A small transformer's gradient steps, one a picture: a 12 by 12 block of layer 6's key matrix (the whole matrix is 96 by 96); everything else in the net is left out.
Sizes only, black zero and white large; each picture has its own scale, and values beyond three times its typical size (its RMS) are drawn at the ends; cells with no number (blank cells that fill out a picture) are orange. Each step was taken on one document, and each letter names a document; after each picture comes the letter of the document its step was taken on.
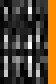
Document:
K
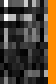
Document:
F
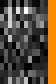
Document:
K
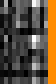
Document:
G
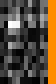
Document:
F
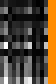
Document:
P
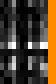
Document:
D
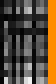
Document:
P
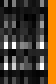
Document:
D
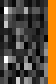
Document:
P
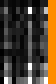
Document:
P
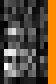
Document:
F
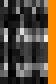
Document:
G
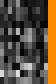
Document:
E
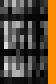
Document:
G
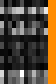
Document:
G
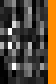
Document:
D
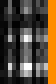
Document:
E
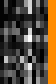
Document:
K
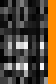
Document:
D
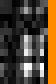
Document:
E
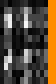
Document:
E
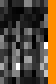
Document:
F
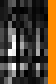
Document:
D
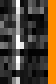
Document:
G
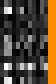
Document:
P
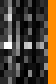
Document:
F
